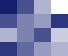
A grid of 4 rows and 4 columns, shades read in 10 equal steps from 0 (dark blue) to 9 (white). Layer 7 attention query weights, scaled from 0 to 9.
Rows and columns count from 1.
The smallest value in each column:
0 2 2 1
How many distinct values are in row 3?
4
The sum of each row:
17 12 19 15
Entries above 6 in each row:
1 0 1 0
